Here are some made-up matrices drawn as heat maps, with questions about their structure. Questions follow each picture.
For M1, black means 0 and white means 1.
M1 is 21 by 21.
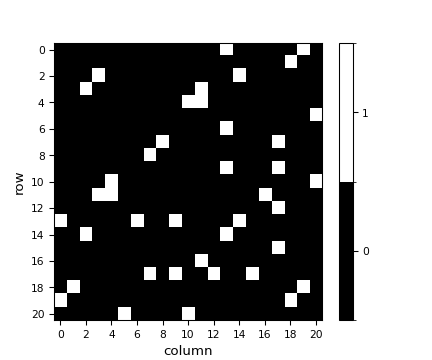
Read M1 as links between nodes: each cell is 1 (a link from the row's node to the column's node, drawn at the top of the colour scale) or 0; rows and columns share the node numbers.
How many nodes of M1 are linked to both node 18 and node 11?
0
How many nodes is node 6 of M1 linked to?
1
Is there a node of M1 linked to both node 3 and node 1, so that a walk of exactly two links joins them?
no
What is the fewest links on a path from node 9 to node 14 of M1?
2
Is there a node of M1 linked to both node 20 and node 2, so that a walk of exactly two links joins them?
no
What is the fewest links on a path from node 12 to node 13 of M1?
3
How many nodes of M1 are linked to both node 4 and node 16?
1
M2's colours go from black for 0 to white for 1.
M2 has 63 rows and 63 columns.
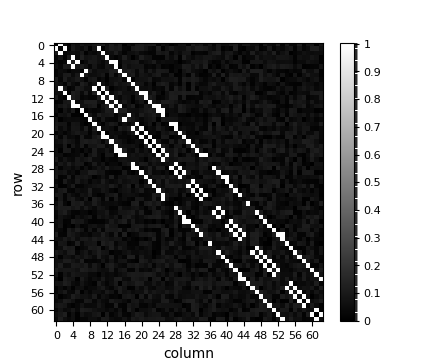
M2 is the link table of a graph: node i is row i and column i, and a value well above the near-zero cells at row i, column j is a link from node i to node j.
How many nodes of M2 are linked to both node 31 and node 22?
0
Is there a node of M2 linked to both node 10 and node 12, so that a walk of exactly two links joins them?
yes
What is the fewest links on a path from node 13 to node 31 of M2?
2
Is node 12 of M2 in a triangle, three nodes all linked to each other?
yes
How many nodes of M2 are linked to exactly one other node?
4
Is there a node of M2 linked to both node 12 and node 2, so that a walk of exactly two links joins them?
yes
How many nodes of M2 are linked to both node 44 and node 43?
1
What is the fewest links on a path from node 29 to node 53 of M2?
6
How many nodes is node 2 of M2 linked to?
2
